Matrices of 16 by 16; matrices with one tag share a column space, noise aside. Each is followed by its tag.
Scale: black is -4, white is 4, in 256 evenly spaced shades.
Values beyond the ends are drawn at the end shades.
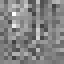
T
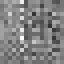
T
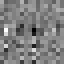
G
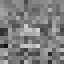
G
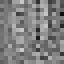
T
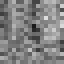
T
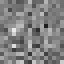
G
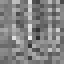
T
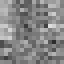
T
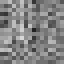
T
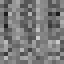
T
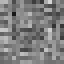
T
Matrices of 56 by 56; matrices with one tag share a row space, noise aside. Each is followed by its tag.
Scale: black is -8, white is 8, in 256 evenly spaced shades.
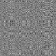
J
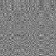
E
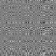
J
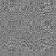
J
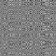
J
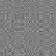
E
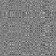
J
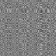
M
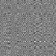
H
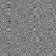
H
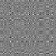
E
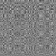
E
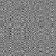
E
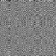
H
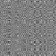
H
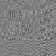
J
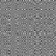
H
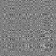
J
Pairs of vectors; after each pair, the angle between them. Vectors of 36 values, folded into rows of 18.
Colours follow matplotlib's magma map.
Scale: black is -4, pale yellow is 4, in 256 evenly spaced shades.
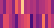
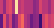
partly aligned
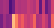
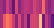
orthogonal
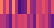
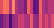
partly aligned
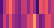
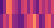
nearly parallel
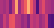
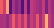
orthogonal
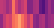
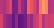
nearly opposite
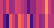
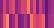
nearly opposite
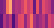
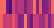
nearly opposite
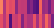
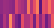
nearly opposite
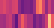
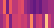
orthogonal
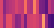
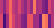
partly aligned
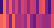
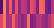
nearly parallel
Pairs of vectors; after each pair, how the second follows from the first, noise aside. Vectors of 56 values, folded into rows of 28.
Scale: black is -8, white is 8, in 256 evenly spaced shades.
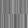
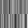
scaled up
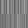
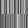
scaled up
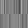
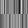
scaled up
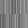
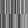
scaled up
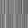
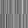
reversed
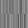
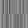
reversed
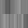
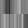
scaled up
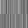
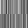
scaled up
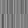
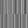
reversed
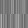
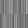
reversed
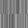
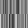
scaled up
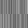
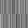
reversed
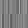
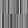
scaled up
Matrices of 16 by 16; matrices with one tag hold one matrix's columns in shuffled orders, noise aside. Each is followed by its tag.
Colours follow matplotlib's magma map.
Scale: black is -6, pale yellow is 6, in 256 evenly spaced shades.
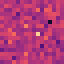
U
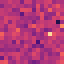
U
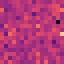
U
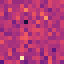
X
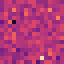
X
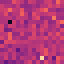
X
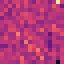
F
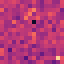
X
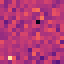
X
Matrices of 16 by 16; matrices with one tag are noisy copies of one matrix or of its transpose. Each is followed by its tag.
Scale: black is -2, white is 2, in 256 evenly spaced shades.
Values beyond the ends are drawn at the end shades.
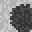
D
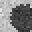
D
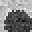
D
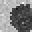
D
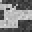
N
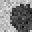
D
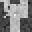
N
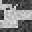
N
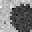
D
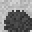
D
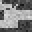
N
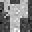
N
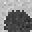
D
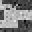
N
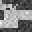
N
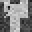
N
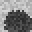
D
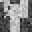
N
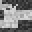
N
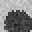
D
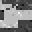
N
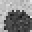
D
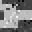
N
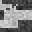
N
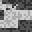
N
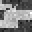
N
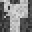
N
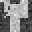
N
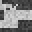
N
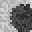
D
